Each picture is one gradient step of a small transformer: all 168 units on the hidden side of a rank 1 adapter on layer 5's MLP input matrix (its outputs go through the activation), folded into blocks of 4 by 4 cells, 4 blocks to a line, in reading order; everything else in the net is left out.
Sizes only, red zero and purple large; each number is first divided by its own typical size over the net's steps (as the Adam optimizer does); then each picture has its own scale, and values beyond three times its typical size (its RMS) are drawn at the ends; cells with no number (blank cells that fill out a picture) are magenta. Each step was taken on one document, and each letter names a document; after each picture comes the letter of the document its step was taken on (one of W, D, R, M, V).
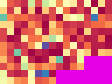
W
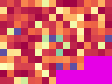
W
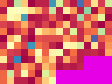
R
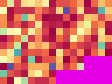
W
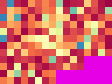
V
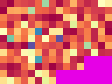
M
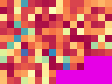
R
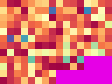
R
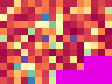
V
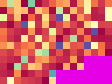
V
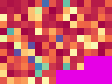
M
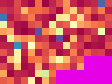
M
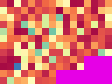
V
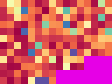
R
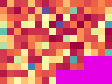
V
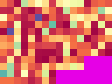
W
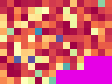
M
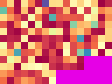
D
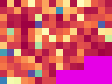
W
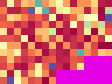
D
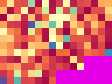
V
